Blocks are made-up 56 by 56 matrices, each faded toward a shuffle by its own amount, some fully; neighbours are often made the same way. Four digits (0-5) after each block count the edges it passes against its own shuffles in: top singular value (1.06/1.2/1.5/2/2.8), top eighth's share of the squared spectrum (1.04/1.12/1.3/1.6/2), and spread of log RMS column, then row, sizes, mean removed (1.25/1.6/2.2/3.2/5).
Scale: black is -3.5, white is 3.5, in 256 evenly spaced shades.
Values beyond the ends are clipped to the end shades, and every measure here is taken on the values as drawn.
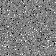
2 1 0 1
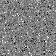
2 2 0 0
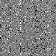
3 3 2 1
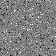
0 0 0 0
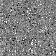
2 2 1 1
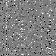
3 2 1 0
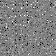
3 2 1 1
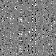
3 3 2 0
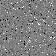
1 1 0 0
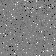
0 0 0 0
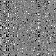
4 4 2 1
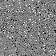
0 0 0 0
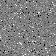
1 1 0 0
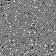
1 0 0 0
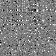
3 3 1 2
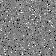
0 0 0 0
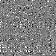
3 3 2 2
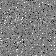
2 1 0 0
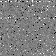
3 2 0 1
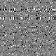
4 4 2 3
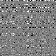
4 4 2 3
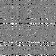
4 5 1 3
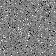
0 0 0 0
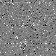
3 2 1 1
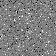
0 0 0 0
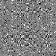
4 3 2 2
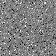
1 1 0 0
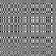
5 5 4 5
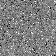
0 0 0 0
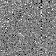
3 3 1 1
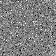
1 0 0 0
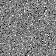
1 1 0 0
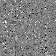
2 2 1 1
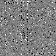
2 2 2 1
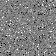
0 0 0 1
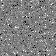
1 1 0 0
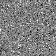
0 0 2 0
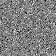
0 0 0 0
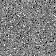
0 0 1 0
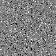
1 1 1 0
